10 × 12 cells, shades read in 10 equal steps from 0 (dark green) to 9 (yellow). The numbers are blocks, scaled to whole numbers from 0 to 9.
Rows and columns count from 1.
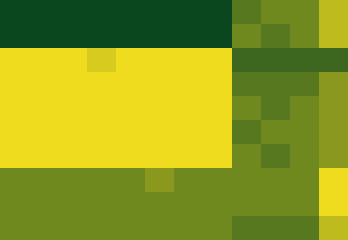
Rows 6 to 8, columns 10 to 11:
4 4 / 3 4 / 4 4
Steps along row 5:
same same same same same same same down down up up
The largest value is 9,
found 41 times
